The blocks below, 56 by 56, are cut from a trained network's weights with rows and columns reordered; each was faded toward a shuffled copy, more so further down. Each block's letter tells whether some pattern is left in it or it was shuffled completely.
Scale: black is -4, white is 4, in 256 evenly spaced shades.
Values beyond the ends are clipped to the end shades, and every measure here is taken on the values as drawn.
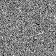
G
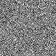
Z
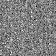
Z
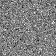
G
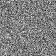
Z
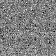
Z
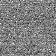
Z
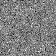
G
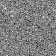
G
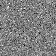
G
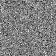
G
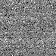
Z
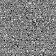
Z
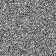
G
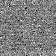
Z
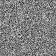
G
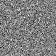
G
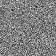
Z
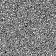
G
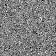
G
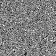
G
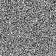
G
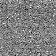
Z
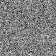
G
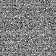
Z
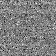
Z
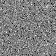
G
